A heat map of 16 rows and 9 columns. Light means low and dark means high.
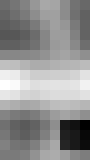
The ninth with the highest average is the bottom right. In the bottom right lies a patch that is higher than the rest. Values change most from cell to cell in the bottom right. On average the colour sits 40% of the way up the scale.
